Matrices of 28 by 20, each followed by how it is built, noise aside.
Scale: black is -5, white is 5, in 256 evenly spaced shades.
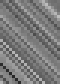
Toeplitz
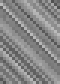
Toeplitz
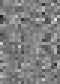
low rank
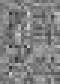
low rank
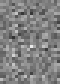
low rank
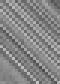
Toeplitz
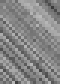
Toeplitz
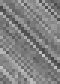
Toeplitz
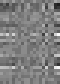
low rank
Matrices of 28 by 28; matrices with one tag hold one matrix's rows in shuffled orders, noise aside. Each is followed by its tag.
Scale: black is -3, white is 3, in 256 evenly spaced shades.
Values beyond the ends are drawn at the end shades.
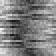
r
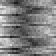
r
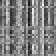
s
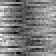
r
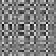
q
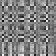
q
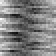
r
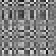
q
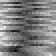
r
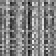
s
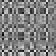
q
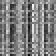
s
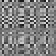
q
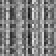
s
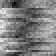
r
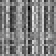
s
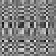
q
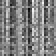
s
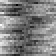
r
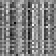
s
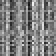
s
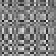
q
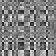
q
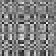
q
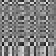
q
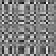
q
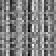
s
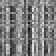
s
